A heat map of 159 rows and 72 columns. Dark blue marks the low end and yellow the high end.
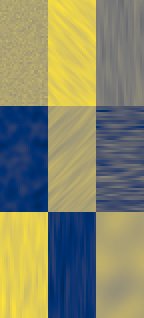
The table splits into 3 rows of 3 panels. Panel 1,1: high, fine-grained, faint in contrast. Panel 1,2: very high, slanting down to the right, faint in contrast. Panel 1,3: middling, streaked downward, faint in contrast. Panel 2,1: very low, blotchy, faint in contrast. Panel 2,2: high, slanting up to the right, faint in contrast. Panel 2,3: low, streaked across. Panel 3,1: very high, streaked downward, faint in contrast. Panel 3,2: very low, streaked downward, faint in contrast. Panel 3,3: high, smooth, faint in contrast.
